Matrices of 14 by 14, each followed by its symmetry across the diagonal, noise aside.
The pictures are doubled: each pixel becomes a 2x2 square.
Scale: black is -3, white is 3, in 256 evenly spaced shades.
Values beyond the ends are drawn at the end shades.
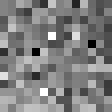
antisymmetric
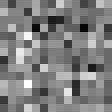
antisymmetric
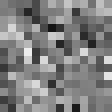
antisymmetric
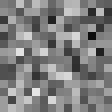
antisymmetric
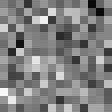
antisymmetric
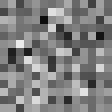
antisymmetric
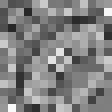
symmetric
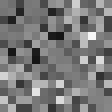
symmetric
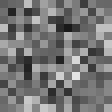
symmetric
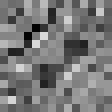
symmetric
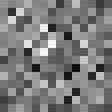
symmetric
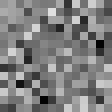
symmetric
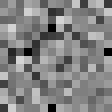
symmetric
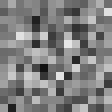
antisymmetric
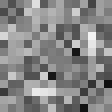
symmetric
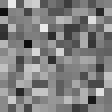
antisymmetric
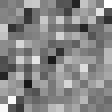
symmetric
